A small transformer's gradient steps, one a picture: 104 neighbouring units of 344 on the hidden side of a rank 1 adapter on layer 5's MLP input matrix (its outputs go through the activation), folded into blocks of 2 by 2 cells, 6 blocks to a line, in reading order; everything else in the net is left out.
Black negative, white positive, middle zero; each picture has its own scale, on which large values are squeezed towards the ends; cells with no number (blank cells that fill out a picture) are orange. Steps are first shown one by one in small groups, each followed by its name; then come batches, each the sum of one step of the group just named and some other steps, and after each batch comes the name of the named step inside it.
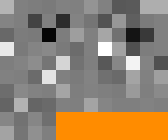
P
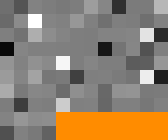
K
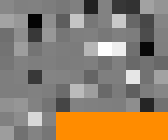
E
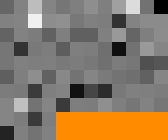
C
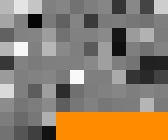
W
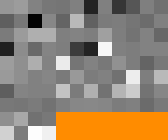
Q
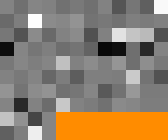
K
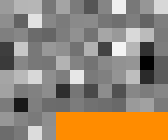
W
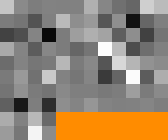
P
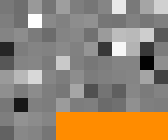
K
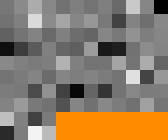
C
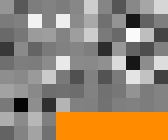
K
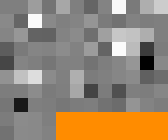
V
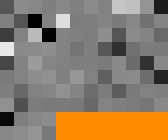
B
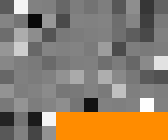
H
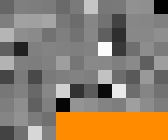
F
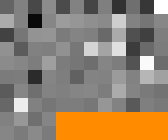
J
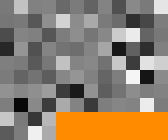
H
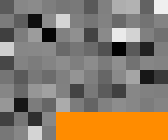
B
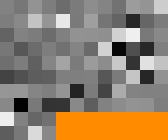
F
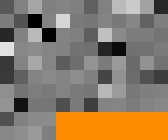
B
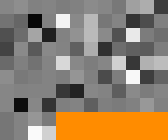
B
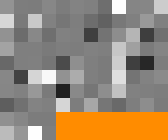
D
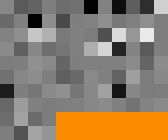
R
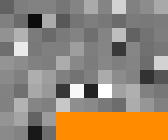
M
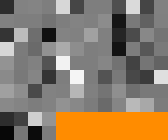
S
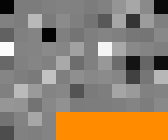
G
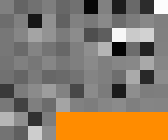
R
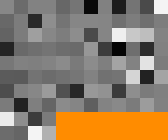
R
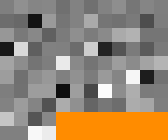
M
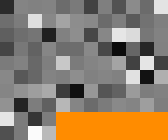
G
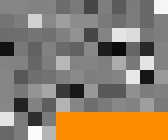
D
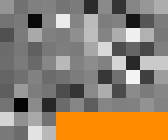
R
